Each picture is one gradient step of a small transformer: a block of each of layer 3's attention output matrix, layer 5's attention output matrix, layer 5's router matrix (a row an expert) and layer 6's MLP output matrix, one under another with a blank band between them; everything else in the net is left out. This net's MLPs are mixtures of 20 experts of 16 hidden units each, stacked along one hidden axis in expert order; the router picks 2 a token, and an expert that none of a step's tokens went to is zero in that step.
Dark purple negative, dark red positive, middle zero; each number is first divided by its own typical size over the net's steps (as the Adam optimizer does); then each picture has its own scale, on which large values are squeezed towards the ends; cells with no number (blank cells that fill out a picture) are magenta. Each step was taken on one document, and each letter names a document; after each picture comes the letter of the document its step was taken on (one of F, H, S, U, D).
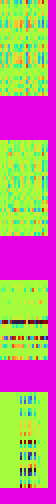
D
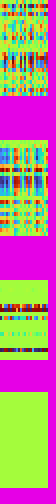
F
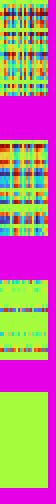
F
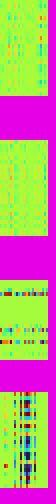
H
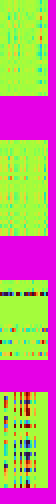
H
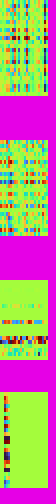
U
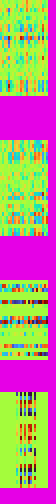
D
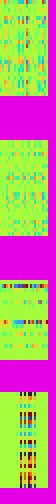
D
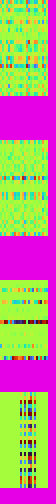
D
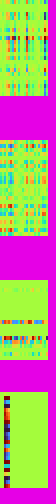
U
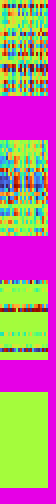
F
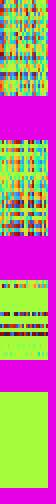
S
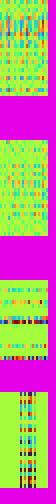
D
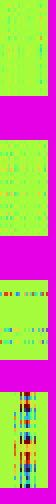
H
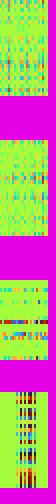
D
